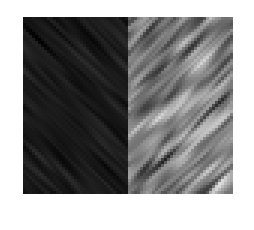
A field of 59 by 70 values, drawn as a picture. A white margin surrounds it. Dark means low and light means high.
It is made of 1 by 2 panels. Panel 1,1: very low, slanting down to the right, faint in contrast. Panel 1,2: middling, slanting up to the right, strong in contrast.
